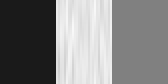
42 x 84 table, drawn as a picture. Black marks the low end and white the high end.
It is made of 1 by 3 panels. Panel 1,1: very low, flat. Panel 1,2: very high, streaked downward, faint in contrast. Panel 1,3: middling, flat.
